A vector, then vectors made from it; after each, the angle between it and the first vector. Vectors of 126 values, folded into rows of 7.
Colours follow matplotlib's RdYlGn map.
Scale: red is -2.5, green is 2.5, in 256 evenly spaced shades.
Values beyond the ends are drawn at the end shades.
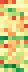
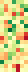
partly opposed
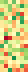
partly opposed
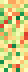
orthogonal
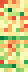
nearly parallel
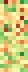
partly aligned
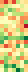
nearly parallel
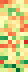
nearly parallel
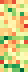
nearly parallel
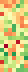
partly aligned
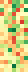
orthogonal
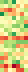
nearly opposite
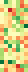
partly opposed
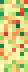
orthogonal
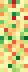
partly aligned
